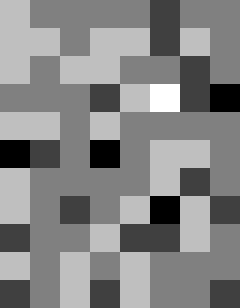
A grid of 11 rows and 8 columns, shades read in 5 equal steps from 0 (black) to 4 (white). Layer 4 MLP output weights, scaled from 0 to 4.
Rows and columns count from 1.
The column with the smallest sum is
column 8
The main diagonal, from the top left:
3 3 3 1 2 3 1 1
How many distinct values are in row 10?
2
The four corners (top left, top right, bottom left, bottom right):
3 2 1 1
